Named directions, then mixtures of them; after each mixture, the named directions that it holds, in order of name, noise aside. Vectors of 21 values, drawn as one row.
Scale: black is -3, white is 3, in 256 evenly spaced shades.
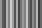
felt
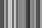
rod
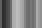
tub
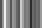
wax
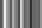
wax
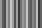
felt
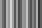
felt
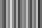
felt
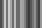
rod, wax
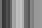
tub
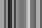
rod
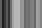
tub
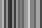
rod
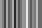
felt, rod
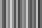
felt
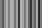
felt, wax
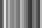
rod, wax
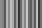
felt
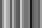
wax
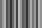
felt
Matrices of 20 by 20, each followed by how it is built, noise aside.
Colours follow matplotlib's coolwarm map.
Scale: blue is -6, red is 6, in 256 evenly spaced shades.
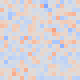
noise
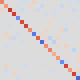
diagonal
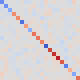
diagonal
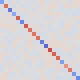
diagonal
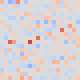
noise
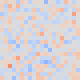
noise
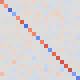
diagonal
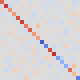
diagonal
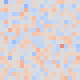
noise
